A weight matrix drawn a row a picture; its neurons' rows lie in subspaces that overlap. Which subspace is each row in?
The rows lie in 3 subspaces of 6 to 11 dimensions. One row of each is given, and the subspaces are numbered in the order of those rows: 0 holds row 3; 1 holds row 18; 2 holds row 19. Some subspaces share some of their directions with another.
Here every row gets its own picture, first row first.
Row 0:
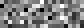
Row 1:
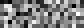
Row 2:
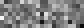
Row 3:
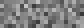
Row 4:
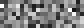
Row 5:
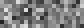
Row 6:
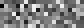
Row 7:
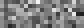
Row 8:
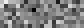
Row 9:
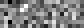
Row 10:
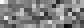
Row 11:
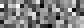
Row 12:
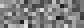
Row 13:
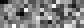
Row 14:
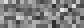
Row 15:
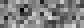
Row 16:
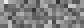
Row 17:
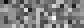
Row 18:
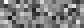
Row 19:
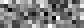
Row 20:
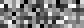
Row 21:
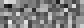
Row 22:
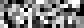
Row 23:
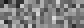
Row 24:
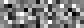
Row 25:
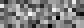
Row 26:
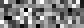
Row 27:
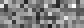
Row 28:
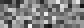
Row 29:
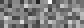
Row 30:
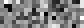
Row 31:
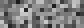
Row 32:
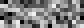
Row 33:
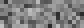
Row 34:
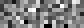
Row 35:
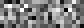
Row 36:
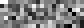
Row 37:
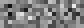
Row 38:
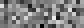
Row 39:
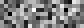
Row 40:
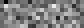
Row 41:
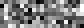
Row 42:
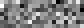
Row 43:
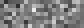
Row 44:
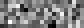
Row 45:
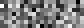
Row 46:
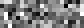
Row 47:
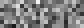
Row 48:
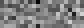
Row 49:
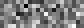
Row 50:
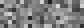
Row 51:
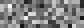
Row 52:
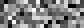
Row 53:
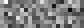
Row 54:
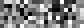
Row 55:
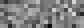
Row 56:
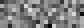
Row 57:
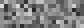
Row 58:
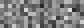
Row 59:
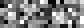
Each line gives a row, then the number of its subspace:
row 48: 2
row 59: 2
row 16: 0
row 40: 2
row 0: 2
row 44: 2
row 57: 1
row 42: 1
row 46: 1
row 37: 2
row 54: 2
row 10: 1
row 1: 2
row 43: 1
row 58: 2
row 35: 2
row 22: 1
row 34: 0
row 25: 2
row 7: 2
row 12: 2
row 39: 1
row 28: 2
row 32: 2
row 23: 0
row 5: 1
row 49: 0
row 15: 2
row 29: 2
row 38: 0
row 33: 2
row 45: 0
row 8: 0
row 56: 0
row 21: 2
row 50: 2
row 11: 0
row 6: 0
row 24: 2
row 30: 2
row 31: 1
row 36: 1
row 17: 0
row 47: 0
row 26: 1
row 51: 2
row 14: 2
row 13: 1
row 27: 0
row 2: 2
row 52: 0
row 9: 2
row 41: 1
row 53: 1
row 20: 0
